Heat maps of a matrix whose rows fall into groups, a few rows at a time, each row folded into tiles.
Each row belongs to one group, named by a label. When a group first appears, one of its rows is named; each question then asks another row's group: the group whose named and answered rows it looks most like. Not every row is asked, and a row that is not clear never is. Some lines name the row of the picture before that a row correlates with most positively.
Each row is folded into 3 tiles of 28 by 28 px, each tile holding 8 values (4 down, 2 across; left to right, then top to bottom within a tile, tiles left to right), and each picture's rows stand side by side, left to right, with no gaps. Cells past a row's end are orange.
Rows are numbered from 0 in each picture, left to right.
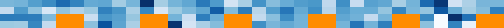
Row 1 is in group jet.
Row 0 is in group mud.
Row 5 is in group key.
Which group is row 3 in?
jet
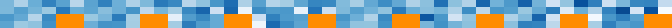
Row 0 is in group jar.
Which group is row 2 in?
jet
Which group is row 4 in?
jar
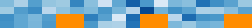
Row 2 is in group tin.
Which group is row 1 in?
jar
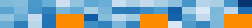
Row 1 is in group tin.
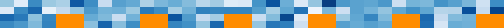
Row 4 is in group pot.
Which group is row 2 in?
tin
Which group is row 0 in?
mud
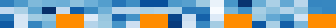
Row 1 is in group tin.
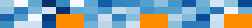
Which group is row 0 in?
jar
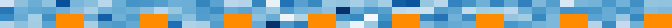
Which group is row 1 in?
mud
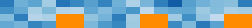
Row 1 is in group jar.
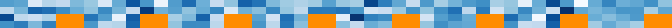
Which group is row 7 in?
key
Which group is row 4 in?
tin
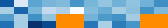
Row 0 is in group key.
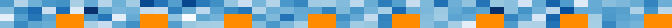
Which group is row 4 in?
jar
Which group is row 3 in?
pot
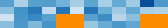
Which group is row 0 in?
jet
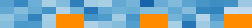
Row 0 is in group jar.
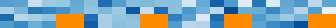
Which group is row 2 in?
jar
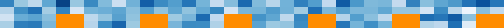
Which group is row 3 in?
jar
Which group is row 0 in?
jet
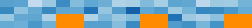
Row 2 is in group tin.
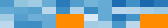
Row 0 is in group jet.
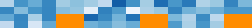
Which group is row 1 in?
mud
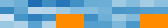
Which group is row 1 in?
tin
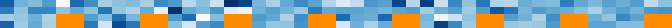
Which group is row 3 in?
jar
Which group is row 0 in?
pot
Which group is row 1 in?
key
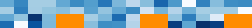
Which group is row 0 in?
key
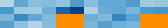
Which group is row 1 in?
pot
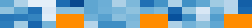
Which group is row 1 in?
jet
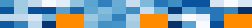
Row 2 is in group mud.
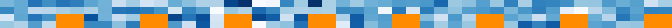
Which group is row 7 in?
pot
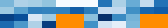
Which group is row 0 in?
tin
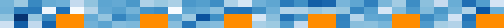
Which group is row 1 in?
pot
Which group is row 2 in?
pot
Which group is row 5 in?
jar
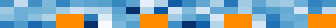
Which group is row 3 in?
jet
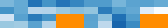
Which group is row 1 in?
key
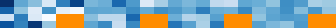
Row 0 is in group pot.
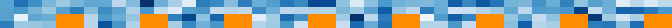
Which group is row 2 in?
mud
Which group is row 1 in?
jet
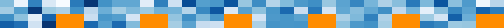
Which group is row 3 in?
jet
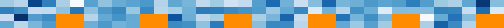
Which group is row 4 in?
mud
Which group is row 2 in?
tin
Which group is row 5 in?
jet
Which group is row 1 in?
jet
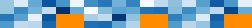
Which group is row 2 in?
jar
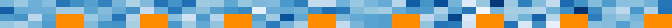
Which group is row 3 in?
pot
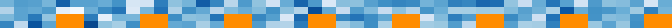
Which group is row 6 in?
jar
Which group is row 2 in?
mud
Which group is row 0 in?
key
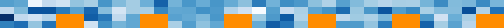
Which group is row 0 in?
tin
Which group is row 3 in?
pot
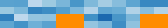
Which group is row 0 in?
tin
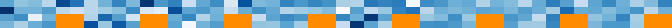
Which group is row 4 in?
pot
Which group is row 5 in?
pot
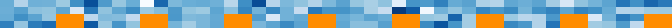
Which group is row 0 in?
key
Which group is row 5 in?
pot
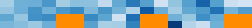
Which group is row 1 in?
jar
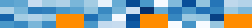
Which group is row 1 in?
jar
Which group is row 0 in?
tin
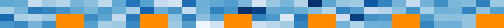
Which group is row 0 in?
tin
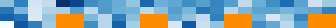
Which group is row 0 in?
jet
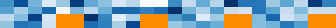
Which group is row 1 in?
tin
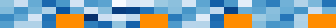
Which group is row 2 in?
jar
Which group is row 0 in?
jar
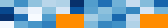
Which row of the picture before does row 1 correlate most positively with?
3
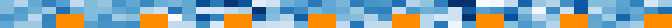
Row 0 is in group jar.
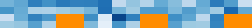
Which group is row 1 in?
key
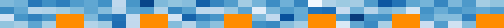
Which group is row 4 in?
mud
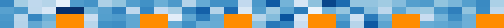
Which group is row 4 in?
key
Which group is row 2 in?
jet
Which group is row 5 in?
jet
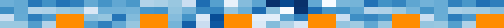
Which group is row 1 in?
pot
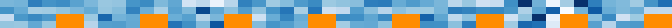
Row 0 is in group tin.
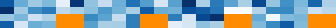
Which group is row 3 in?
key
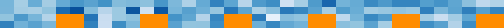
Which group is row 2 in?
jar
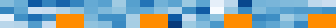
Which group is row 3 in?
tin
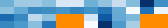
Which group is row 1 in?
jet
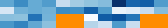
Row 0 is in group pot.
